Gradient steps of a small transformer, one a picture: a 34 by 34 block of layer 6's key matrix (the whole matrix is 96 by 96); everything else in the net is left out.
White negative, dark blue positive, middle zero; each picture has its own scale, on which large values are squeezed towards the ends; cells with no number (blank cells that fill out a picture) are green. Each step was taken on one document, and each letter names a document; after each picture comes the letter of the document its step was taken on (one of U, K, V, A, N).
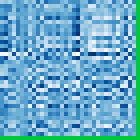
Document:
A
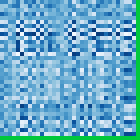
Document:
A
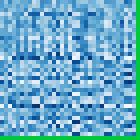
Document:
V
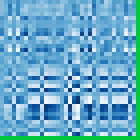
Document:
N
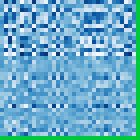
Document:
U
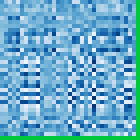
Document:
N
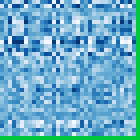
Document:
U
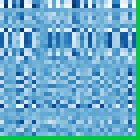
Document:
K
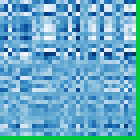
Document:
K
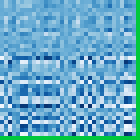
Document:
V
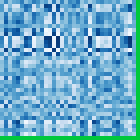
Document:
U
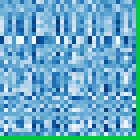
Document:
U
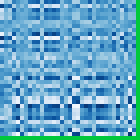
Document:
A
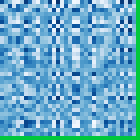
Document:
U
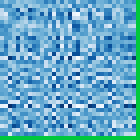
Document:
V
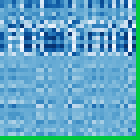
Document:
A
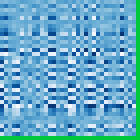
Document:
N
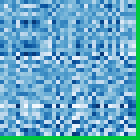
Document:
V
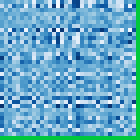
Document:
K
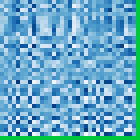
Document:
V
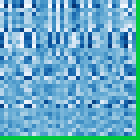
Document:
K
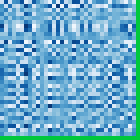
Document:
K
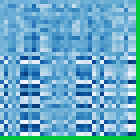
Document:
V
